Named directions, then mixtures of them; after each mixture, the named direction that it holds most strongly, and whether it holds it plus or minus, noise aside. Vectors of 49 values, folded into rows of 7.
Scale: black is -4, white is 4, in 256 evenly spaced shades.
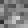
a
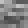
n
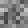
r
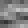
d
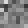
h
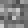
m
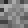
h, minus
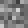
m, plus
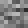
n, plus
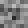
m, minus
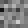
m, minus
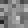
h, minus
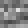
d, plus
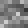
d, minus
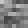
n, plus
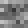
d, minus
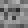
m, minus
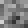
a, minus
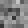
m, minus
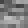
n, minus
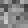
h, plus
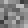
a, plus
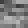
n, minus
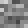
n, plus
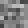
m, minus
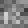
r, minus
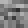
n, plus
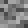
h, minus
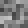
n, minus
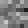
d, minus
